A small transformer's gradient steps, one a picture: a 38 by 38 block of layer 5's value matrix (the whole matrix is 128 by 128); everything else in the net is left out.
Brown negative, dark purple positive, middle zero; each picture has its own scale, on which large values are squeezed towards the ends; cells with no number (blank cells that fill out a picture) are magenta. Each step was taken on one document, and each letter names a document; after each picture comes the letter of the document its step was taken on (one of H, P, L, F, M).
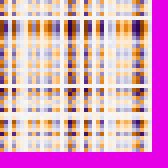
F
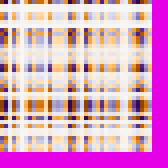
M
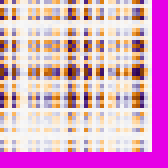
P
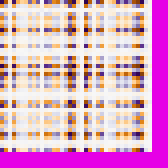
P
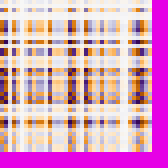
F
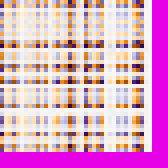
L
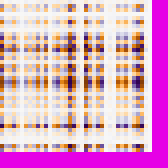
L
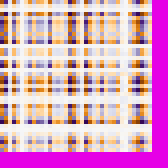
M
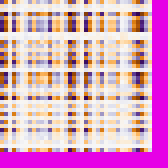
M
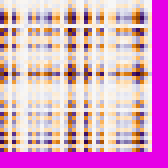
F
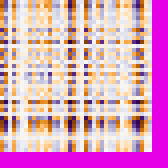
M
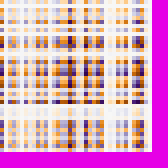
L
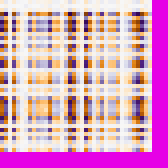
M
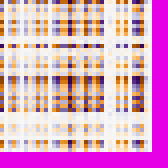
L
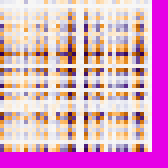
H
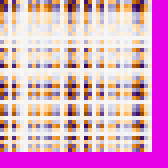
P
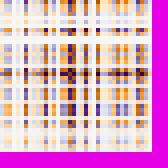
H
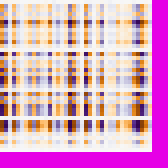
F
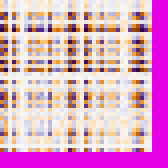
M
